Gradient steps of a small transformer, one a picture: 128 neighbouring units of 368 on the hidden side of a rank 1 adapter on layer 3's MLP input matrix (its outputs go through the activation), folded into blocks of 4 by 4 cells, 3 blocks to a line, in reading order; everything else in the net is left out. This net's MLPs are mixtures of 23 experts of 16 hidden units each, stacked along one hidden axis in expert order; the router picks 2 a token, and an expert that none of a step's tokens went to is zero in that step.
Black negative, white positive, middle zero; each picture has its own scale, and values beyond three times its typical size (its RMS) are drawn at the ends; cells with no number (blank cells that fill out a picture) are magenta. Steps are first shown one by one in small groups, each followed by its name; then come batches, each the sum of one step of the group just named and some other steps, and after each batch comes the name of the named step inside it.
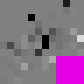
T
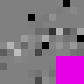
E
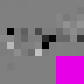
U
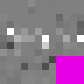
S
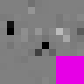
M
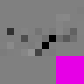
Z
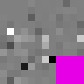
S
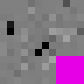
M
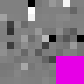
Z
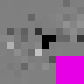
U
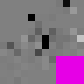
T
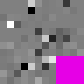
E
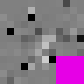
Z
